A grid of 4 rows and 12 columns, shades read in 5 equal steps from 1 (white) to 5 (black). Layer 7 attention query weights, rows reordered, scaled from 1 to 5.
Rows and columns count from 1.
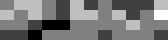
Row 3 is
3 3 4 5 5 3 3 3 3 2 3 3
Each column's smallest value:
2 2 2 3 3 2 2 3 2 2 3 1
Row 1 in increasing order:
2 2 2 2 3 3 3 4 4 4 4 4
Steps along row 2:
up down up up down same up down up down down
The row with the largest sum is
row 4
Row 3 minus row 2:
1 0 2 2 1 1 1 0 1 -2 0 2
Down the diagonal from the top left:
3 3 4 3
